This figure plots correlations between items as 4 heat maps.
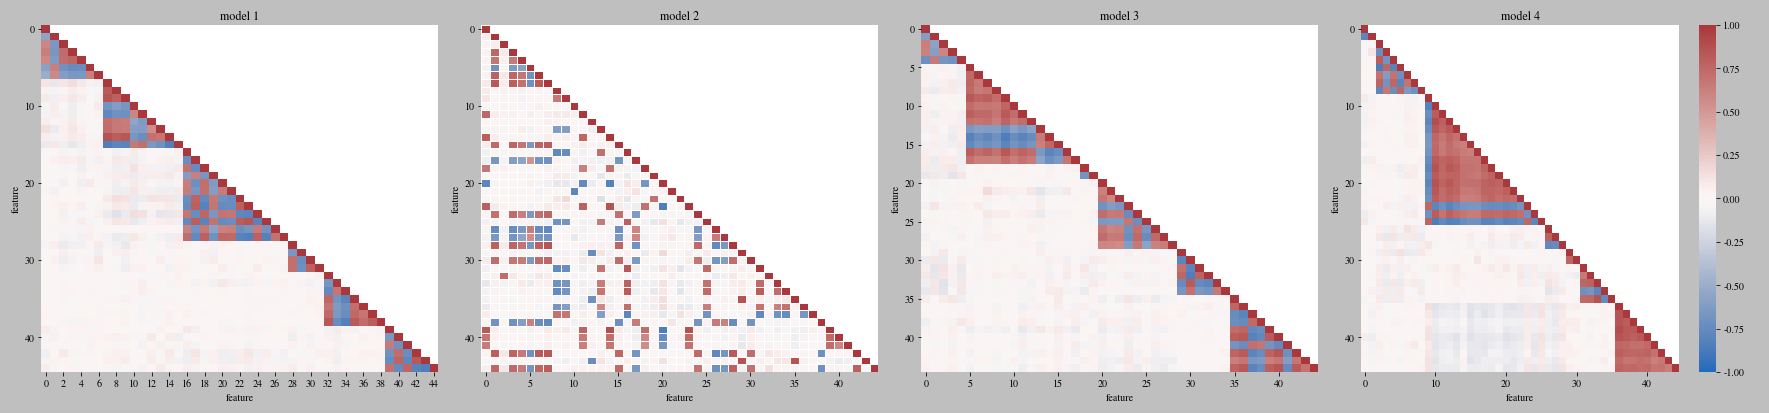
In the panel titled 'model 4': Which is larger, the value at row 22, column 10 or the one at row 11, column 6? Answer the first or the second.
the first
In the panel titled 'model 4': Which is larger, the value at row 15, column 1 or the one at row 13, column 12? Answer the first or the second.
the second
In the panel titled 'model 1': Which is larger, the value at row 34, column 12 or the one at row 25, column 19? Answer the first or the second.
the second
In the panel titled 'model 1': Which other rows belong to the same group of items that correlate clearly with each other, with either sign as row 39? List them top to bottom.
40, 41, 42, 43, 44
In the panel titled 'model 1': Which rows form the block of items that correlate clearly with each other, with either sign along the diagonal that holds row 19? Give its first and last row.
16 to 27
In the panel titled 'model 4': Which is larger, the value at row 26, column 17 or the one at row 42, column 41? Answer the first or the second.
the second
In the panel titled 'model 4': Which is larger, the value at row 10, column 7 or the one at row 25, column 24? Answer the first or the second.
the first
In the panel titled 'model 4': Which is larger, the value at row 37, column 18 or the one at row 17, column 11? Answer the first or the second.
the second
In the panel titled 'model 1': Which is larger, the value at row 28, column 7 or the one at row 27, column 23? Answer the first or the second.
the first
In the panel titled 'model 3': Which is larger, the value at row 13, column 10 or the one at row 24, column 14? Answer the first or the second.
the second
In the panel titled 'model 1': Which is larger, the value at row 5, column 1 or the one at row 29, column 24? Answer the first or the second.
the first
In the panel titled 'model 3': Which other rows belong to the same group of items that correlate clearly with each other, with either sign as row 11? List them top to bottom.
5, 6, 7, 8, 9, 10, 12, 13, 14, 15, 16, 17
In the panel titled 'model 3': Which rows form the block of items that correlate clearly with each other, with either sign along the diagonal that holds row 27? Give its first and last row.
20 to 28
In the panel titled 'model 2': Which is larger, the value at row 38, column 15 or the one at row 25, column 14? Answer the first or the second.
the second
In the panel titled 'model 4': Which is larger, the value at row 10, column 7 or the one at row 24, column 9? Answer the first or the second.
the first
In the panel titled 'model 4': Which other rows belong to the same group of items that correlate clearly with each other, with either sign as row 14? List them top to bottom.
9, 10, 11, 12, 13, 15, 16, 17, 18, 19, 20, 21, 22, 23, 24, 25
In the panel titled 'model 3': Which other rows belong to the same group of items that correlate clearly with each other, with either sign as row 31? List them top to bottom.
29, 30, 32, 33, 34
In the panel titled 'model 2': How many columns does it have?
45
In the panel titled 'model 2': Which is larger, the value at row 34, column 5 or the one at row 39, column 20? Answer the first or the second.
the first
